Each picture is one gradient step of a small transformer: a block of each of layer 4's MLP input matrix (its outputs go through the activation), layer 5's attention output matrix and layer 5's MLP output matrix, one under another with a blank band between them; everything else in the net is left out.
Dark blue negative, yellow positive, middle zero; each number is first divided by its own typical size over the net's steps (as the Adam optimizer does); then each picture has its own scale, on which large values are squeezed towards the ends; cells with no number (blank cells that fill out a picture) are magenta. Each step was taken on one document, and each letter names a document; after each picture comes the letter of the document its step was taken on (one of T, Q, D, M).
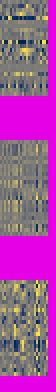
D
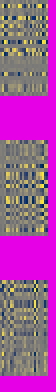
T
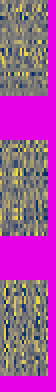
D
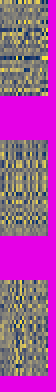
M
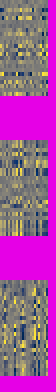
D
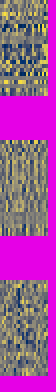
M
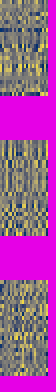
M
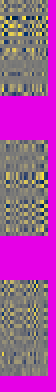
T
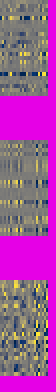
D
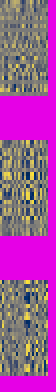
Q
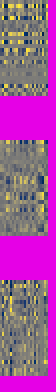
T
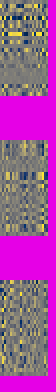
T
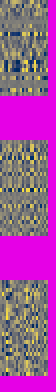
Q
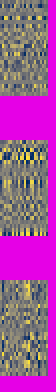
Q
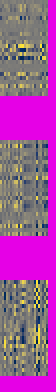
D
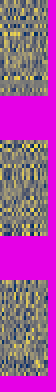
Q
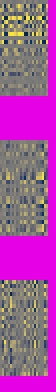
T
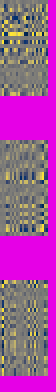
T
